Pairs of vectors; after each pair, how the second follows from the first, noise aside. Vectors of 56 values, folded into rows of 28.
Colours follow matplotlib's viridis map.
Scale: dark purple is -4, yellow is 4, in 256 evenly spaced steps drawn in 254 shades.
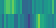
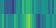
negated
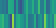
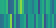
negated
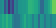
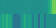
partly zeroed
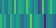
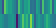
shuffled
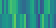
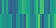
negated
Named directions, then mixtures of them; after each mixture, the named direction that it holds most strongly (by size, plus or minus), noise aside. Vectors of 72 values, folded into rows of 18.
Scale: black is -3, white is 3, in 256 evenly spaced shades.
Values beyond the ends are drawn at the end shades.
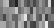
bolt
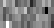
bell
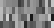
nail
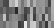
bolt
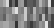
bolt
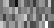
bolt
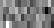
bell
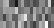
bolt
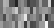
bolt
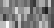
bell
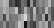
bolt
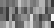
nail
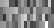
bolt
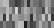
nail
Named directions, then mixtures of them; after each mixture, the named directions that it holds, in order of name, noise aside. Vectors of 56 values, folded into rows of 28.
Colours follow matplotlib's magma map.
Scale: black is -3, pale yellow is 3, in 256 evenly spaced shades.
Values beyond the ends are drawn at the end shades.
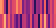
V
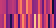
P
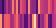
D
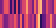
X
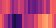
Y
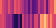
V, Y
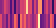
P, X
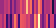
P, X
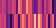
P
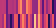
P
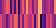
X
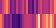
X, Y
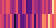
P, Y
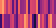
D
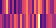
V, X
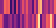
X, Y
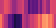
Y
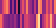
X, Y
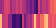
D, Y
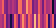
P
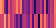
V
